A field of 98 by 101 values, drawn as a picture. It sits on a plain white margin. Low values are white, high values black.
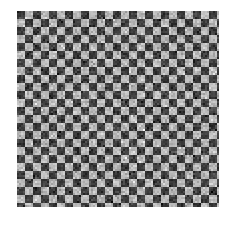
Seam: none. Grain: checkered. Slope: none. Histogram: two levels. Average level on the scale: 50%.
